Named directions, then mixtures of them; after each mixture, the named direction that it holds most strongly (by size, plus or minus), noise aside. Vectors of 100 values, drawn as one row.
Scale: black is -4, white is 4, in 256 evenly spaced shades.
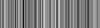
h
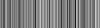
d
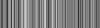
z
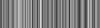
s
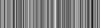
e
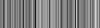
d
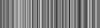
s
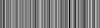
d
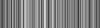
z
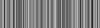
e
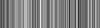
s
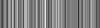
z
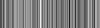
s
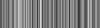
s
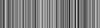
d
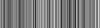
d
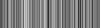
z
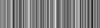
e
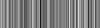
s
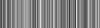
d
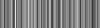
e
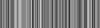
s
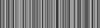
s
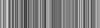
z
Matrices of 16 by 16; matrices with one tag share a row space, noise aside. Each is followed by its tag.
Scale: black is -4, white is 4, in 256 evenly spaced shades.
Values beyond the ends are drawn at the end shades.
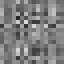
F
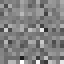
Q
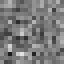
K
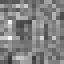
K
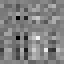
F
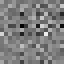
Q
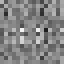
Q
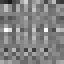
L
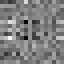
L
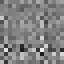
Q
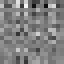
F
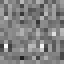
Q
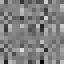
Q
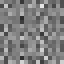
Q
